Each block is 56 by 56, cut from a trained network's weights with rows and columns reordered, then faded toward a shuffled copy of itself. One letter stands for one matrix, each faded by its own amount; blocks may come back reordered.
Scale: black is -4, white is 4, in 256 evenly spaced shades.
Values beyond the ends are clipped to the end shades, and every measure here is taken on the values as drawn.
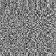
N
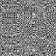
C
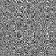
C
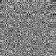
C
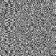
N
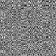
C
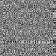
C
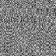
N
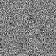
N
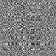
C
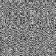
N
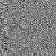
C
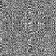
C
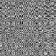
C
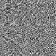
N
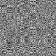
C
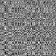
C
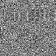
N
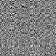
C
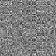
C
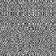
C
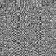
N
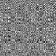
C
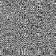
N
